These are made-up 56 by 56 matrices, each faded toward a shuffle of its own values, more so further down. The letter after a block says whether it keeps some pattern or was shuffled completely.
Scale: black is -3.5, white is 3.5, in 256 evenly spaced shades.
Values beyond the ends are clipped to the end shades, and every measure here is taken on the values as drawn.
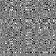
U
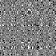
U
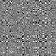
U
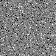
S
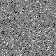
S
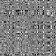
U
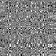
U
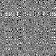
U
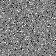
S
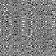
U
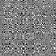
U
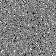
S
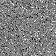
S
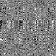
U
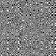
U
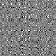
U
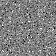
S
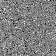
S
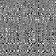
U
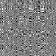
U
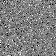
S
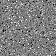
S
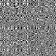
U
